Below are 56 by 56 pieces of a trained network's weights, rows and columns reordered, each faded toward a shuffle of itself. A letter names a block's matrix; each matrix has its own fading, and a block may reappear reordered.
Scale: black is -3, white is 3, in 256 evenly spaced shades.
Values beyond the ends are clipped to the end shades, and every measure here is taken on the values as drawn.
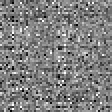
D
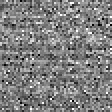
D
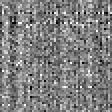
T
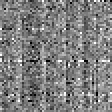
T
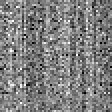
T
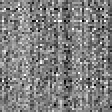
T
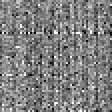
T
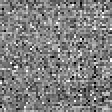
D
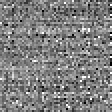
D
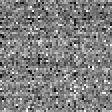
D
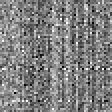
T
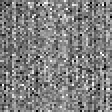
T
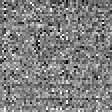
D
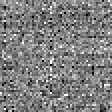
D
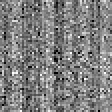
T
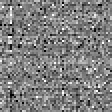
D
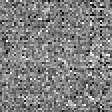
D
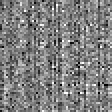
T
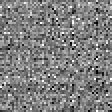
D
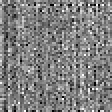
T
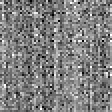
T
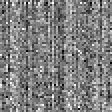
T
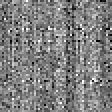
T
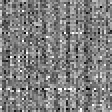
T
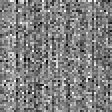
T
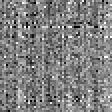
T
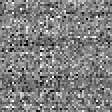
D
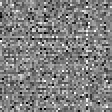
D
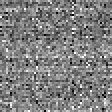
D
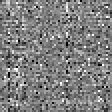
D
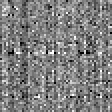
T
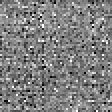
D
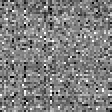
D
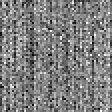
T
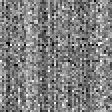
T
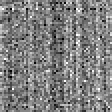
T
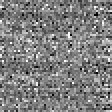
D
